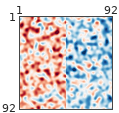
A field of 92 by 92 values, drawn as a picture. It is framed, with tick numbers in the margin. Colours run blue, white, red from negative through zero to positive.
Seam: vertical, 50% of the way across, the left part higher. Histogram: bell-shaped. Grain: blotchy.
